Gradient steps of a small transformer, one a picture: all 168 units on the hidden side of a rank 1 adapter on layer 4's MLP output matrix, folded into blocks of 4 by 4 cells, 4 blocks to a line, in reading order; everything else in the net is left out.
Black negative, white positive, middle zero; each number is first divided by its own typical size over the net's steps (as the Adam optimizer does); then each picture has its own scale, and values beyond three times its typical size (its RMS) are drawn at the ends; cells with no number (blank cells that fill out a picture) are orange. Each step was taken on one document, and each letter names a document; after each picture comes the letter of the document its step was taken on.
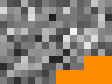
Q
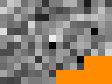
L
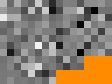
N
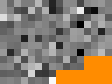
N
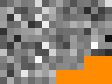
L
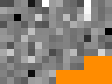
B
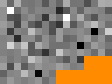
B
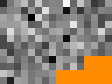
Q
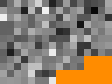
N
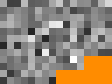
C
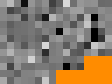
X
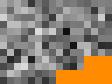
Q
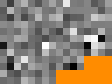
X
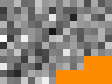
Q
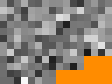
Q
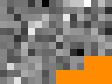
B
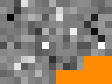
X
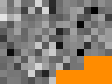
N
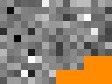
B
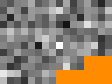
Q
